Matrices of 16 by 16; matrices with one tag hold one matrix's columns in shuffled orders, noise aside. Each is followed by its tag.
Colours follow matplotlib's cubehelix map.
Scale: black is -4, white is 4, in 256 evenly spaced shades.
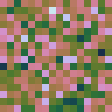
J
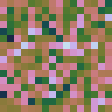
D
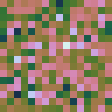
D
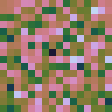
J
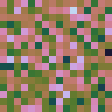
J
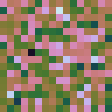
J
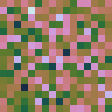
J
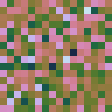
J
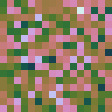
J
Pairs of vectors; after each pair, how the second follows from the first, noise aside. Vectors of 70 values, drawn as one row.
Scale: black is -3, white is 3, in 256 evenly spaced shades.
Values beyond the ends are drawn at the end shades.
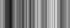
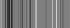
partly zeroed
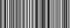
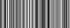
copied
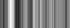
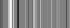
partly zeroed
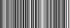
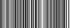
copied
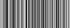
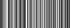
negated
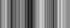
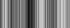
copied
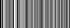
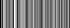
copied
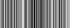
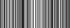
negated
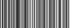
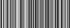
negated
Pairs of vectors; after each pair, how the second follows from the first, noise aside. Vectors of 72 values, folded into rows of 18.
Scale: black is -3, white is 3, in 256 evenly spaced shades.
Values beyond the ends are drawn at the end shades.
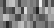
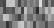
copied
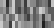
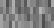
shrunk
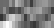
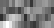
copied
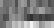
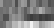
copied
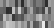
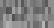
shrunk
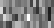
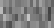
shrunk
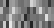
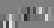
partly zeroed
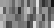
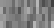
shrunk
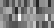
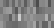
shrunk
